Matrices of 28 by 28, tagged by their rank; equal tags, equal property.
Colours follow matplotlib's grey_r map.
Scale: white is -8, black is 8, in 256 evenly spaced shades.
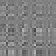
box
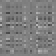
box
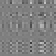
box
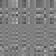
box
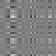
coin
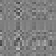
box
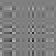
coin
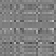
box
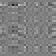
box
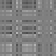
coin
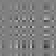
coin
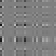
coin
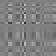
coin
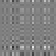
coin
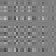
coin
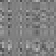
box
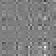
box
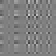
coin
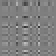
coin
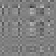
box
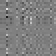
box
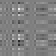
coin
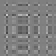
coin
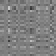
box
